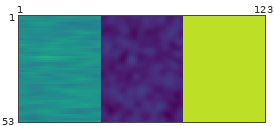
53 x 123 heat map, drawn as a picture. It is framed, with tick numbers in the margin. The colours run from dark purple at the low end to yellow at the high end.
It is made of 1 by 3 panels. Panel 1,1: middling, streaked across, faint in contrast. Panel 1,2: very low, blotchy, faint in contrast. Panel 1,3: very high, flat.
